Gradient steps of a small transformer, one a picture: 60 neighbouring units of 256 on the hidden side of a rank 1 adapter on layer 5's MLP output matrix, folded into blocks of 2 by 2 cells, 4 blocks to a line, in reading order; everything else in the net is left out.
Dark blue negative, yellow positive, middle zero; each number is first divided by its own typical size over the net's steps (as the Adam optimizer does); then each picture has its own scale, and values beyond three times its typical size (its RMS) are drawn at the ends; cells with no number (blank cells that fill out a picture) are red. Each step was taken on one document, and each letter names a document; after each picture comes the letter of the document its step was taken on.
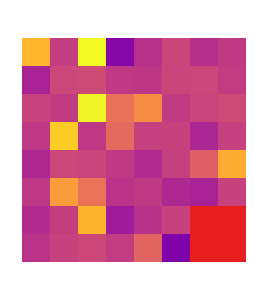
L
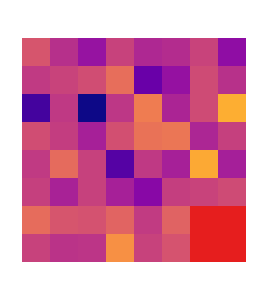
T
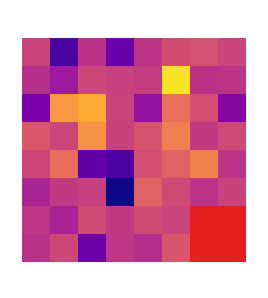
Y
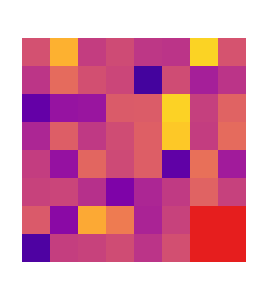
Y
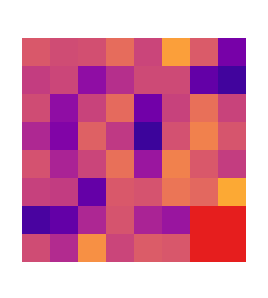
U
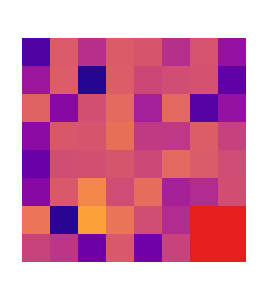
U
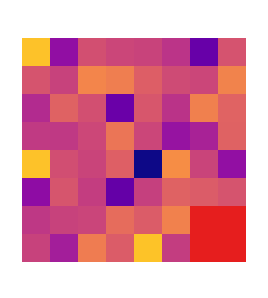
U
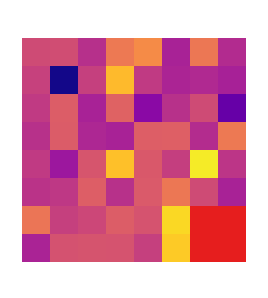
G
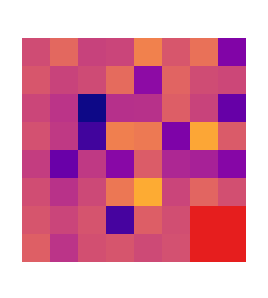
T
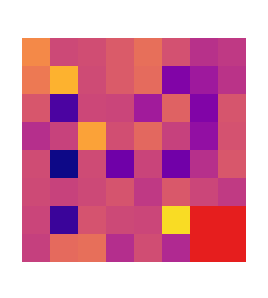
Y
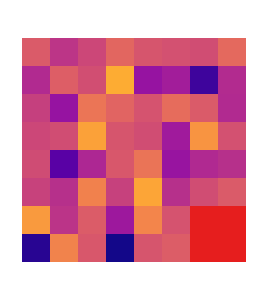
Y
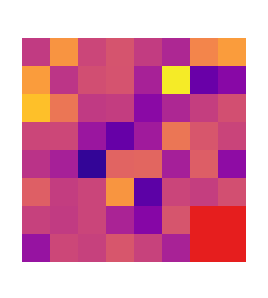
Y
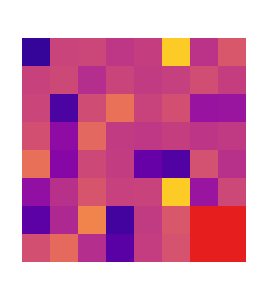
U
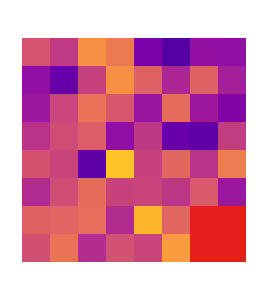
G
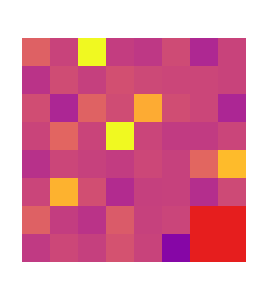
L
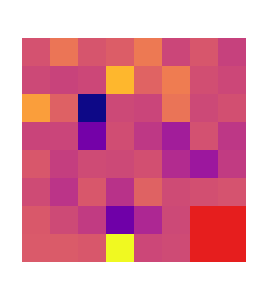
T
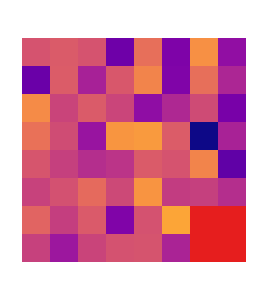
G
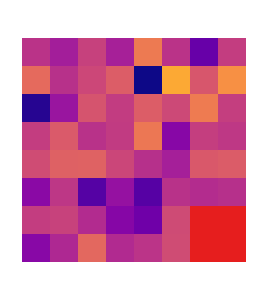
Y
